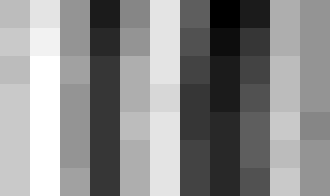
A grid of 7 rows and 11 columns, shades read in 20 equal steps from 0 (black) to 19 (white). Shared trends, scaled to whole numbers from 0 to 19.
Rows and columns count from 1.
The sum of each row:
104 110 116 115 119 119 120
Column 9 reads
2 4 5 6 7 7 6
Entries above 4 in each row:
8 8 9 8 8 9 9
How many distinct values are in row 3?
9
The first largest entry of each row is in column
2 2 2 2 2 2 2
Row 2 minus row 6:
0 -1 0 -1 -2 0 1 -2 -3 -1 0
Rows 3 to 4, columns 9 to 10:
5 14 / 6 14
